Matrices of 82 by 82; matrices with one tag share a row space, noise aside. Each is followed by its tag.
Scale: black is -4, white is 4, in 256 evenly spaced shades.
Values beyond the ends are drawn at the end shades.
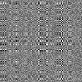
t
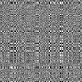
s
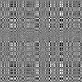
s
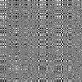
t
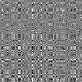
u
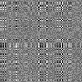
t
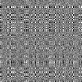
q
